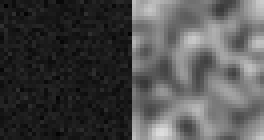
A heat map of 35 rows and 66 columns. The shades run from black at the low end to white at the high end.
It is made of 1 by 2 panels. Panel 1,1: very low, fine-grained, faint in contrast. Panel 1,2: middling, blotchy, strong in contrast.
